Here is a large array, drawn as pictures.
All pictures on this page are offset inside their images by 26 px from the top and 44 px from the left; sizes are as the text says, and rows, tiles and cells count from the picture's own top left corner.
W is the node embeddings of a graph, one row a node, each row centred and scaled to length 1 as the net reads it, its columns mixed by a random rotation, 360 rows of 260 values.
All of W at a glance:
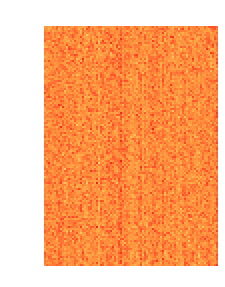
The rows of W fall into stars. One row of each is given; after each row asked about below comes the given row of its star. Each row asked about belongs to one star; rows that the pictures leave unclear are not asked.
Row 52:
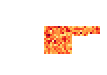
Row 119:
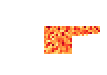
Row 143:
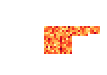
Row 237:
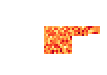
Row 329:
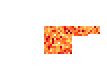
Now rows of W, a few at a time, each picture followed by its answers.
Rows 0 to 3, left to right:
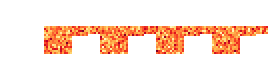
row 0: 143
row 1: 237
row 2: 237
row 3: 237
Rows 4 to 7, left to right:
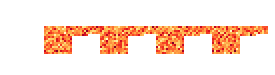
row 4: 237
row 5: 237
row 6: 237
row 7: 119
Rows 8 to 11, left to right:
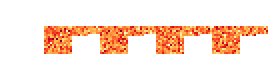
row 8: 329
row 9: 119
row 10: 119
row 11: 52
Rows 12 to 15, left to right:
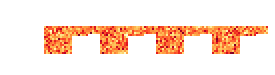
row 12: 52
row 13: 119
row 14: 329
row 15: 329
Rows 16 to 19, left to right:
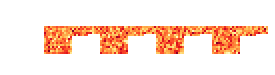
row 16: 52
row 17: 329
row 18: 52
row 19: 119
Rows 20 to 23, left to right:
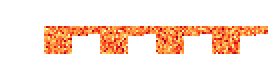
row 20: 52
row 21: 52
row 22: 143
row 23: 143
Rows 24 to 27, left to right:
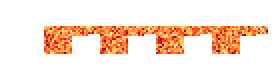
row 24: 52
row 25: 329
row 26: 329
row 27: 143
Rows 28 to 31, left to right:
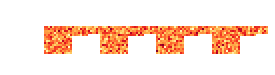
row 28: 119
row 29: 237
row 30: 237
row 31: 237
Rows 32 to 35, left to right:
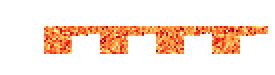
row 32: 143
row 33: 329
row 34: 119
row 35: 329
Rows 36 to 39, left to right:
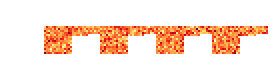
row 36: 329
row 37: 329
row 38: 237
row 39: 143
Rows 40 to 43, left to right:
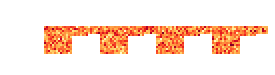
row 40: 143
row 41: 237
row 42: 237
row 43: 237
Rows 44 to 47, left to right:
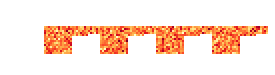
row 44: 119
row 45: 119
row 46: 119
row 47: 237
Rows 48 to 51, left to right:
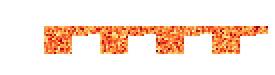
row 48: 143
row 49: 52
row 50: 119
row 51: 237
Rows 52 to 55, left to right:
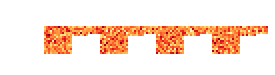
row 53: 119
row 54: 329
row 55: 143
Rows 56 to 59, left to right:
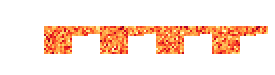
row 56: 329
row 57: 329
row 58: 119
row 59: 237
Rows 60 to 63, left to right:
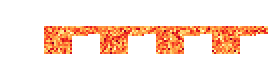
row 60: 119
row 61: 329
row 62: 119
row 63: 119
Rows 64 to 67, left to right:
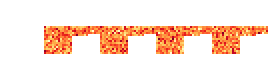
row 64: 237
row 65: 119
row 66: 143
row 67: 52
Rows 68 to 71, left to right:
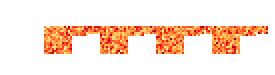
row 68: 237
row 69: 143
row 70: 237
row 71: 52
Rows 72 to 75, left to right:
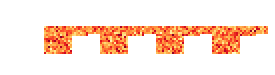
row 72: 329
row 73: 143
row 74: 143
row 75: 237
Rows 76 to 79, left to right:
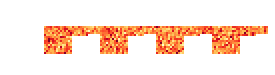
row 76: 329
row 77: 143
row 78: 52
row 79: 143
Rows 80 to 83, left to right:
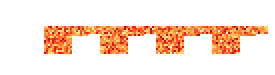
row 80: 329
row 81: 237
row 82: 143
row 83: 52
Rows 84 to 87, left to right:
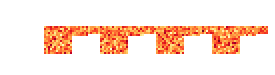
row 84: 329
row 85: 237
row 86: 143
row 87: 52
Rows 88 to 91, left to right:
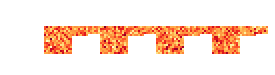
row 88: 119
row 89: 329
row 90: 143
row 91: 329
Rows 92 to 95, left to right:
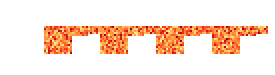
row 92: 119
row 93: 143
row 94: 237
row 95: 52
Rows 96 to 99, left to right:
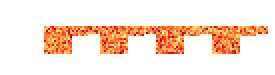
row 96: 237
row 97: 52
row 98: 329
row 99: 52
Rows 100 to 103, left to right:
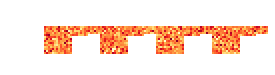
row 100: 119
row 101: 329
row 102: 237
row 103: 237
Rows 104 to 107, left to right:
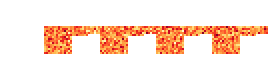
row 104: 329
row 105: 119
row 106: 52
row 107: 52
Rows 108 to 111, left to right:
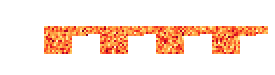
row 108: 143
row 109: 143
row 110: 329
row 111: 329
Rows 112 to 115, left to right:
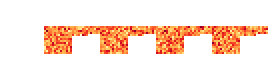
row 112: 119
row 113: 119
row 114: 237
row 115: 119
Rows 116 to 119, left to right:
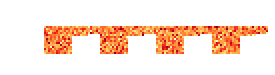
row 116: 52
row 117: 329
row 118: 143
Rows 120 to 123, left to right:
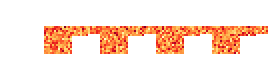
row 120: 143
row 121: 237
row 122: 119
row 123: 143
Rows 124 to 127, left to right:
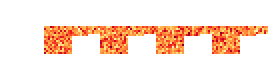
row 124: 329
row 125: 143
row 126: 237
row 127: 329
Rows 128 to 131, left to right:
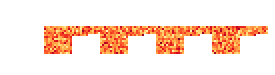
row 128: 237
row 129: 52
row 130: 52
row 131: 119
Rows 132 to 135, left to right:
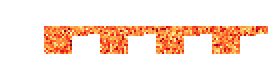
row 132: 119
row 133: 119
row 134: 143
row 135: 237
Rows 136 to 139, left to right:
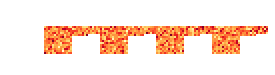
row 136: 329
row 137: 52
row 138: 237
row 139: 237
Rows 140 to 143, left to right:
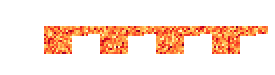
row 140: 329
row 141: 329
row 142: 237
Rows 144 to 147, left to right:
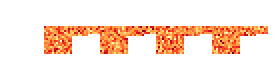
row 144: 119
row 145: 119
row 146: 143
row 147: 143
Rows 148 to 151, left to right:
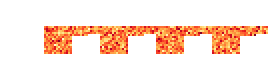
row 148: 143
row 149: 237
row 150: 329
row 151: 237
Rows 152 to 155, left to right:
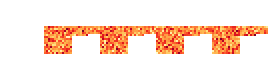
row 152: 329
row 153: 143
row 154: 143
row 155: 329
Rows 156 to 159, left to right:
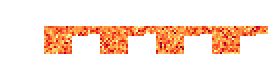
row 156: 52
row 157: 237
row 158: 52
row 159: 237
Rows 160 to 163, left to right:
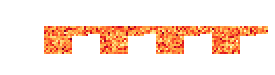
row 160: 119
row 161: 329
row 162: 119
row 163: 329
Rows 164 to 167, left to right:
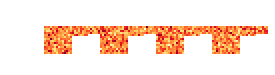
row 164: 52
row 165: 119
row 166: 52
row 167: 52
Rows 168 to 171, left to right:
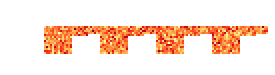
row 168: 143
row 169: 237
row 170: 143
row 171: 119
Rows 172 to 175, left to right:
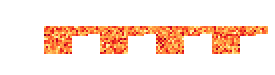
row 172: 143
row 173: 52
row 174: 329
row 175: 237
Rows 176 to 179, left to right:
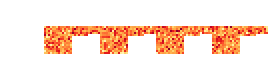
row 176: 52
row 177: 237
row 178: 119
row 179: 329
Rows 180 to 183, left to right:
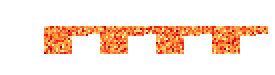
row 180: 329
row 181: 52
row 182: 119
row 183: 119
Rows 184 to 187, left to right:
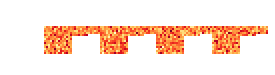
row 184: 143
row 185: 52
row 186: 119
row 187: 52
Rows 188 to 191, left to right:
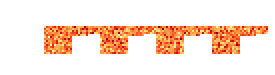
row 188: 52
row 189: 52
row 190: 52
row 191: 237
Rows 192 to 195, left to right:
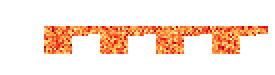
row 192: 237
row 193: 143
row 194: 143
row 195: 143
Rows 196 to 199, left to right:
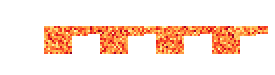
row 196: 143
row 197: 329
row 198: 143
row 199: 119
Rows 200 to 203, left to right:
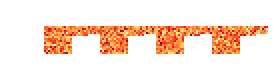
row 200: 143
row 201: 119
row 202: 52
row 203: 237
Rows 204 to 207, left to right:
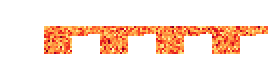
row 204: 329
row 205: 329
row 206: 52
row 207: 237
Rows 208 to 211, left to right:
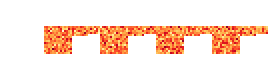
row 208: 119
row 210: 52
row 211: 52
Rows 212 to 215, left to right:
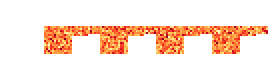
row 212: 143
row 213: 52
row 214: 143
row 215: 52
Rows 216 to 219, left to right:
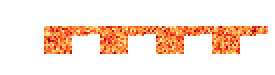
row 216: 329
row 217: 329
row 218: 237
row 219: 237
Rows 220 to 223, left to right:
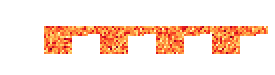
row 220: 52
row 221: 329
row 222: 237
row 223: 329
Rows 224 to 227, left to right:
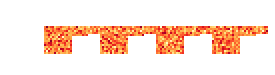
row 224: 119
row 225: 143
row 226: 237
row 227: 143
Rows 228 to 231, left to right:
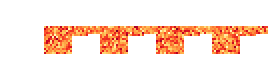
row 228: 329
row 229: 329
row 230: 329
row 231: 119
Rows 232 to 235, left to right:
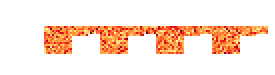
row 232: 52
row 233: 52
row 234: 329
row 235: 329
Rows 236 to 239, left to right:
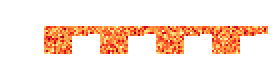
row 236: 329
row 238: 143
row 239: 119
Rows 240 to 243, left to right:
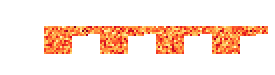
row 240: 237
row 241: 52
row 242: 143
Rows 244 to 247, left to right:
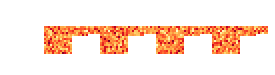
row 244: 52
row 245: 329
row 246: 52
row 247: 119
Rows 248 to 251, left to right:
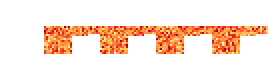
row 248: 237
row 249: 119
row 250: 237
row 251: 119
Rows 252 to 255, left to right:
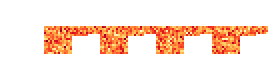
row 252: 52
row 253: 52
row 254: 143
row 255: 119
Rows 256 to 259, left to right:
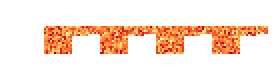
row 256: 143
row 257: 329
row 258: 237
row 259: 52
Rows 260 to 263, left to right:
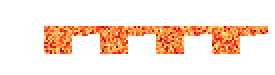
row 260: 143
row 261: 329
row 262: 329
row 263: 143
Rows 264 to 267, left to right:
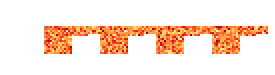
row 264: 329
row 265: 119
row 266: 143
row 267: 52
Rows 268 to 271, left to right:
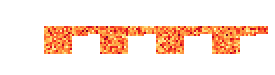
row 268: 237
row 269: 329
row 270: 237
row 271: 52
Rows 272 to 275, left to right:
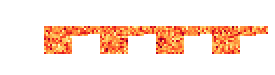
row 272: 329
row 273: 119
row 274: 329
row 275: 329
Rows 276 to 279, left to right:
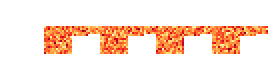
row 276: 329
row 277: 52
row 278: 237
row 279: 143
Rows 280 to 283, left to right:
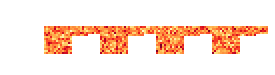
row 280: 52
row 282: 237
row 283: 329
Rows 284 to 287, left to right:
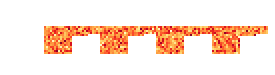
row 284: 237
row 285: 237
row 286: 52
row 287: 119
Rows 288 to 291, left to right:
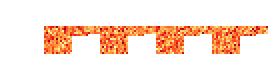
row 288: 329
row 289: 143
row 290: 119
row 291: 237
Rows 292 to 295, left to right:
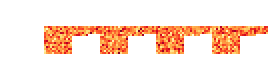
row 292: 52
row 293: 237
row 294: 119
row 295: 237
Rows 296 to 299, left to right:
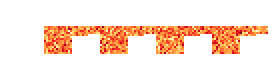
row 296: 119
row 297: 119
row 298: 237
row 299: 329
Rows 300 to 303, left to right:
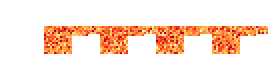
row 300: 329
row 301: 329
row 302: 329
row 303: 143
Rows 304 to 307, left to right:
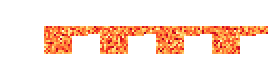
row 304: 119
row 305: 143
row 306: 52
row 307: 52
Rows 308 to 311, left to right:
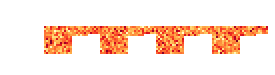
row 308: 119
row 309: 119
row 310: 119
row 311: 237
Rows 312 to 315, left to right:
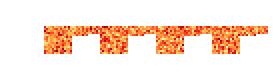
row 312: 237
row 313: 329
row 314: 237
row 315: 143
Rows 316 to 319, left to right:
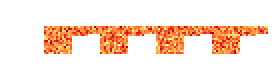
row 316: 119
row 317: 329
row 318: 52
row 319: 52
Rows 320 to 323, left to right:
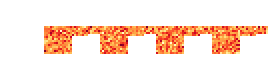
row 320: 237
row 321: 119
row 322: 329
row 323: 119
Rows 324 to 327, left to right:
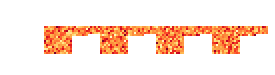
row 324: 119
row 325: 329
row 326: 143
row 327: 143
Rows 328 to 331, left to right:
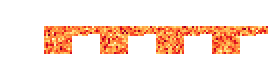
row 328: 119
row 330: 143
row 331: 329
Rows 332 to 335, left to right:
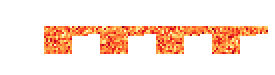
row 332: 52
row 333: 237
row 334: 52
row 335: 329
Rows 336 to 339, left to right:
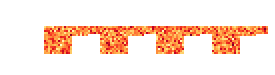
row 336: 143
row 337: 119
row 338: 52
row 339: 119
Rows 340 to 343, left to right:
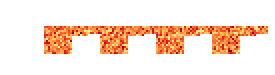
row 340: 52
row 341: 52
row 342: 52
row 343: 143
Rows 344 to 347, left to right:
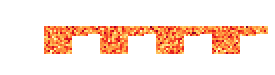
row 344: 52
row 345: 52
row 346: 52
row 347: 329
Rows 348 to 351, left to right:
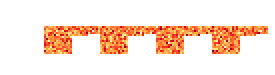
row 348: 119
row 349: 52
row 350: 143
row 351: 119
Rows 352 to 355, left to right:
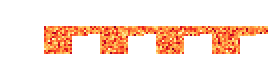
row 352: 119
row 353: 52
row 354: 143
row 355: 119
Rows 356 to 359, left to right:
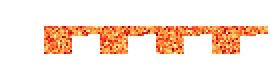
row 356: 329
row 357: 329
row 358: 143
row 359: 52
